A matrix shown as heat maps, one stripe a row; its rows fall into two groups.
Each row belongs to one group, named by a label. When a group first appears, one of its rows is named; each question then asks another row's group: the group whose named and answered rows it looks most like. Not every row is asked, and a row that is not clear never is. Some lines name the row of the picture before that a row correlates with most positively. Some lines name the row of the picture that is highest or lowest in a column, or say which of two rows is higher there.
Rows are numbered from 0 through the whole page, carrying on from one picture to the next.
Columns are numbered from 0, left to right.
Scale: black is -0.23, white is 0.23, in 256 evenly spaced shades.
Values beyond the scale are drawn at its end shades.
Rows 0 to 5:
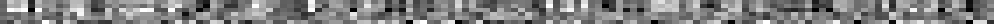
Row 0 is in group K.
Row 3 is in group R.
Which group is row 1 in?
K
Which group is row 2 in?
K
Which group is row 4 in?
R
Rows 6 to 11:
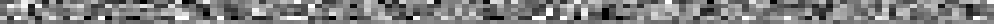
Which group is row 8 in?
K
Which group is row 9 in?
K
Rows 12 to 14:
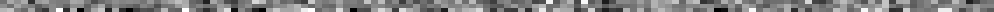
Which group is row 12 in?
K
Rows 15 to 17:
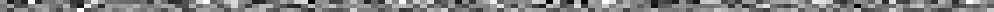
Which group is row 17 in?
R
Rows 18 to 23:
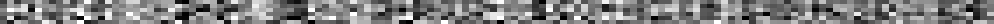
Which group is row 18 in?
R
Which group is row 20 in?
K
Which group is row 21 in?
R
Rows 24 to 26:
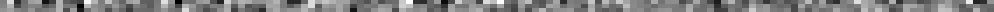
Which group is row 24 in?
R
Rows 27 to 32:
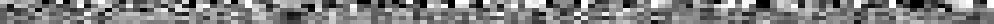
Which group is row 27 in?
R
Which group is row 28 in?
R
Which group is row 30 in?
R
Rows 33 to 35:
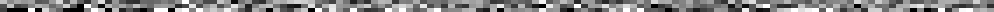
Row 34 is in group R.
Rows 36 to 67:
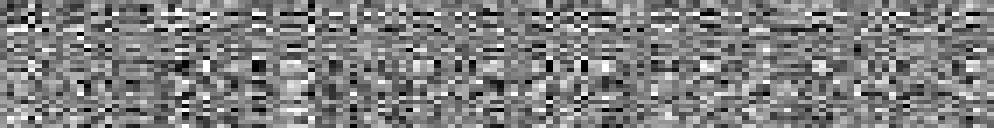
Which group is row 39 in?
K
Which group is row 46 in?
K
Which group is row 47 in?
R
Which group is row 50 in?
K
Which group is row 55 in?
K
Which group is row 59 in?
R
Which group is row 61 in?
K
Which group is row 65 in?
K
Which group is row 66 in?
K
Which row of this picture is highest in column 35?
59
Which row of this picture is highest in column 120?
39
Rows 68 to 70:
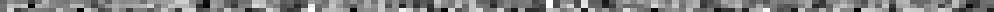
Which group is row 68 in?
K
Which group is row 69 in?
K
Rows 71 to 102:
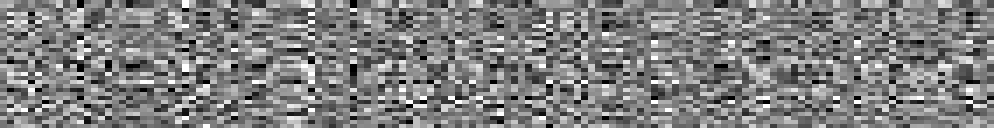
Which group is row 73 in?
R
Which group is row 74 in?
K
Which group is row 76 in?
K
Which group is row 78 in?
K
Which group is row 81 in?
R
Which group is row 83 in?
R
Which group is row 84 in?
K
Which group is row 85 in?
R
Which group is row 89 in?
K
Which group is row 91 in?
K
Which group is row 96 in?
R
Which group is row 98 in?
K
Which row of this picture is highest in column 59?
97
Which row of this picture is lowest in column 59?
91
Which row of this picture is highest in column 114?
95
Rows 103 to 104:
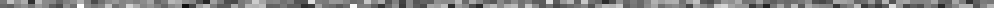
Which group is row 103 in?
K
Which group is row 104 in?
R
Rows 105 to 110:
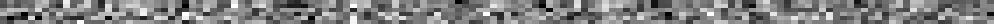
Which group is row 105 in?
R
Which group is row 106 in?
R
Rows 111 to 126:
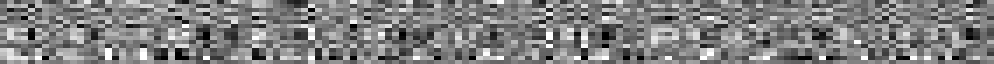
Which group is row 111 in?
R
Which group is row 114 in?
K
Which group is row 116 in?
R
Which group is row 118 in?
K
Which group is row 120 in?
K
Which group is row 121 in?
R
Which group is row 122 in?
K
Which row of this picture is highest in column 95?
125
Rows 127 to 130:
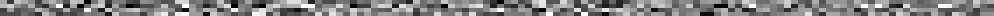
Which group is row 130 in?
K
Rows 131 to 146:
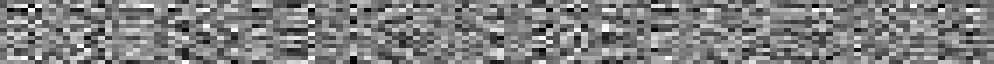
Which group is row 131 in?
R
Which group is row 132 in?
K
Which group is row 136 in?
K
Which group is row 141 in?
K
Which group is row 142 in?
R
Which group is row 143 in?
R
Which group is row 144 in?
R
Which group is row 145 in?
K
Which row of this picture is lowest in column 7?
144
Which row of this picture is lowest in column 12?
140
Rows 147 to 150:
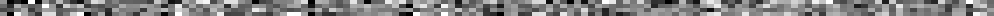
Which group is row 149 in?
K
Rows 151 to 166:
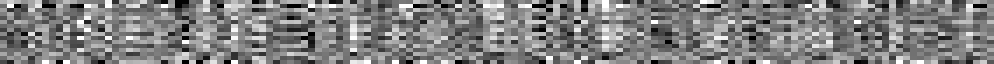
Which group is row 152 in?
R
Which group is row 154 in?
R
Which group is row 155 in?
R
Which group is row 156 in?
R
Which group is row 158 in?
R
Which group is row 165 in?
K
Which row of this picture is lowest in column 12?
156
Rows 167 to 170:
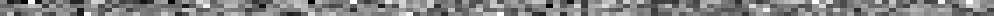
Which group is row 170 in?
R
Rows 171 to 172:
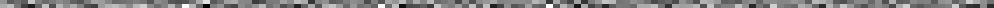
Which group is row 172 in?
K
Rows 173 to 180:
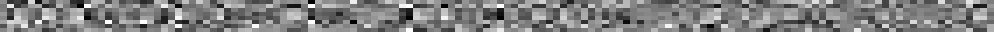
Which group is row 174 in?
R
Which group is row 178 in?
K
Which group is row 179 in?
K
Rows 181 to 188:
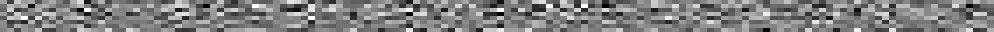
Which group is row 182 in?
K
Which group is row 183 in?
R
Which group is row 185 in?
K
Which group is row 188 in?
R
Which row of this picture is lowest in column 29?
182
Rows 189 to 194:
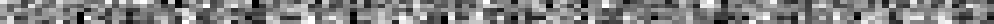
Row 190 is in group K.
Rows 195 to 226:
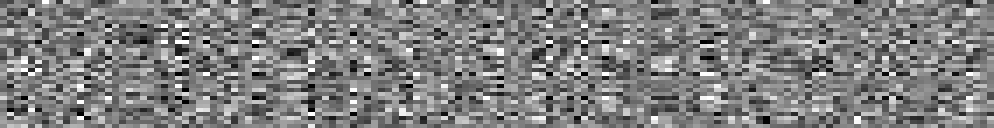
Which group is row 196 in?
K
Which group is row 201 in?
K
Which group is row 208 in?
R
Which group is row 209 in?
K
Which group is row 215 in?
R
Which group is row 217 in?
R
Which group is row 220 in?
R
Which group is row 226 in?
K
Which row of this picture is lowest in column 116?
212
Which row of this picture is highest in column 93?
224
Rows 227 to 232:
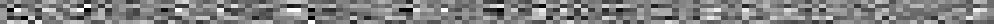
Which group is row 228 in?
R
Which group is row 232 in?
K
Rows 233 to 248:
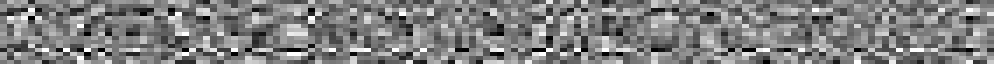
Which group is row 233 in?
K
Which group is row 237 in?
K
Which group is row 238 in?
K
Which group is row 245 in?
R
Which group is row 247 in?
R
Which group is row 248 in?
R
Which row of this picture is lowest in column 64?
248
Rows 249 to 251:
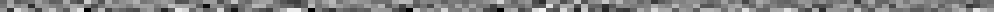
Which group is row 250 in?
K
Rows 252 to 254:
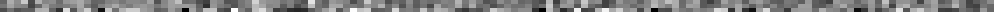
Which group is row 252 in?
K
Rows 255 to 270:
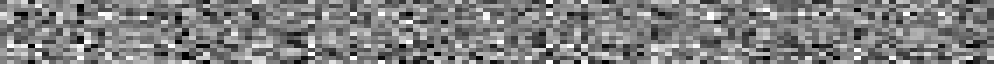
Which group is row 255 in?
K
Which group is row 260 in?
R
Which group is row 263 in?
R
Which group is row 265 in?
R
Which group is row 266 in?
K
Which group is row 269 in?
R
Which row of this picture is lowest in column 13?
266
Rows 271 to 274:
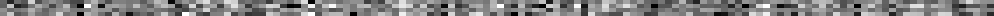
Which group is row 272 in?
R
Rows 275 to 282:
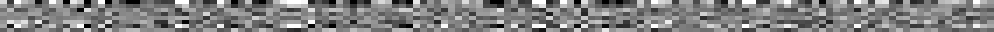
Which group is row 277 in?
R
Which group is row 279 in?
K
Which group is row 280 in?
K
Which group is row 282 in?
R
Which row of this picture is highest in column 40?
275
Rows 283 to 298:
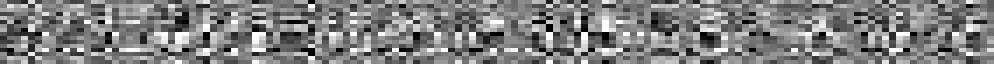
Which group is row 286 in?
R
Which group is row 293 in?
K
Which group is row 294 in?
K
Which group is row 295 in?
R
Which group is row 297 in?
K
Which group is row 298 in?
K
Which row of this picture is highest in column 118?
291
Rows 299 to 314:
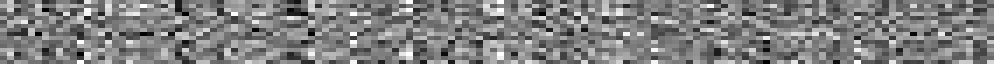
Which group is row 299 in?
R
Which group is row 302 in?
R
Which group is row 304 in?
K
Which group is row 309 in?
R
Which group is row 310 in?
R
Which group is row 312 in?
R
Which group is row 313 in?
R
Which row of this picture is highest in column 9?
302
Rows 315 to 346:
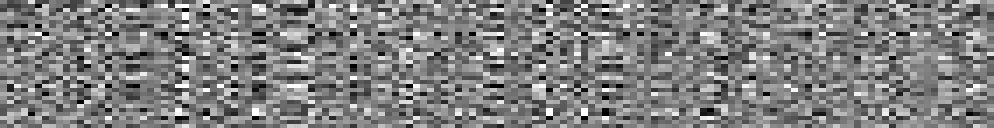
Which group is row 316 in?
K
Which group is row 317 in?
R
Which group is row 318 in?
K
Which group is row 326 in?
R
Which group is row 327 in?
R
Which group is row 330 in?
R
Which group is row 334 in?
R
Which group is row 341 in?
R
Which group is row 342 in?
K
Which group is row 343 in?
K
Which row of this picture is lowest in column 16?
323
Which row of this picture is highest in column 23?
316
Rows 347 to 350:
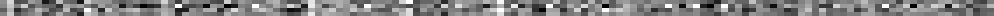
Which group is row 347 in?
R
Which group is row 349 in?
R
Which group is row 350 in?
R
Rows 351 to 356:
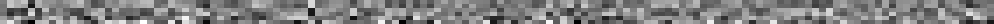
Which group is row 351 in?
K
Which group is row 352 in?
K
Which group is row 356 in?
K
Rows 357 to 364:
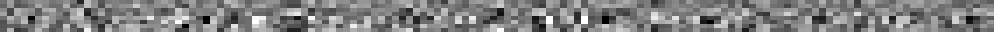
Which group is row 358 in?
R
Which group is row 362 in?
K
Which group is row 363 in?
R
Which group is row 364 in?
R
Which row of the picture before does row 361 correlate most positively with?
352
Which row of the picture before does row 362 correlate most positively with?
352
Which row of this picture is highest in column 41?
360
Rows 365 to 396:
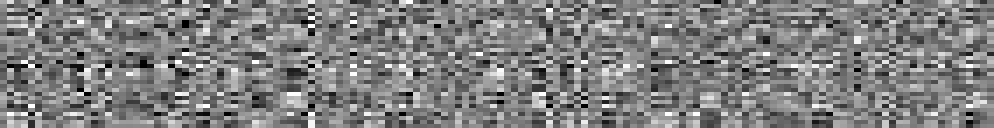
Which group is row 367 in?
K
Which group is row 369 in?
K
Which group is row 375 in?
R
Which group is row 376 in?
K
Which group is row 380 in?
K
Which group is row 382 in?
R
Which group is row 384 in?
R
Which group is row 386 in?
R
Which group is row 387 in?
R
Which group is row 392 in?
K
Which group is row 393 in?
K
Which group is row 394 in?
R
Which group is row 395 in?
K
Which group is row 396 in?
K
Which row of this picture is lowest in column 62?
371
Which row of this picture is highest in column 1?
393
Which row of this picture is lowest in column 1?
381
